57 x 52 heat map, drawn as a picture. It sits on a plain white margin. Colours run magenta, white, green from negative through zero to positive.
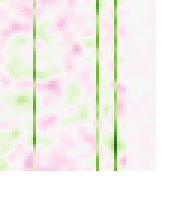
Odd lines: columns 12, 33 and 39. Histogram: skewed, a long tail of high values. Average level on the scale: 50%. Seam: vertical, 80% of the way across, the right part calmer. Slope: none.
